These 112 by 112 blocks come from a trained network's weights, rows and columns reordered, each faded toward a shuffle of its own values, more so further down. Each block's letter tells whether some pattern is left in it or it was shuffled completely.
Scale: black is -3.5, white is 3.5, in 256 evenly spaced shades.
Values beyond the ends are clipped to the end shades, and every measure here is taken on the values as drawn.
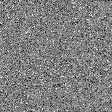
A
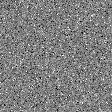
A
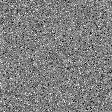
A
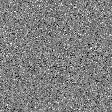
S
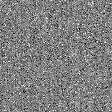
S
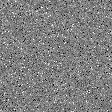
A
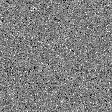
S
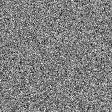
S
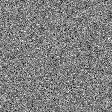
A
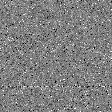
S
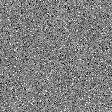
S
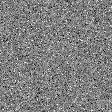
A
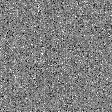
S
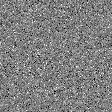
A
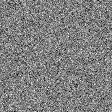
S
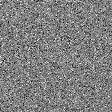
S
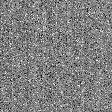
S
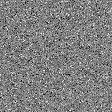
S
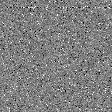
S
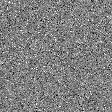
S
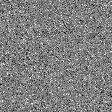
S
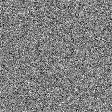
S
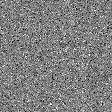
A
